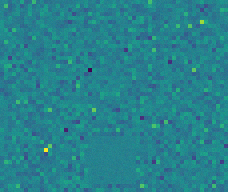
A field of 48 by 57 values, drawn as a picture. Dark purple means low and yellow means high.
Mirror symmetry: none. Odd patch: calmer, in the bottom middle. Grain: fine. Histogram: heavy tails on both sides. Slope: none. Calmest part: bottom middle. Odd rows or columns: none.
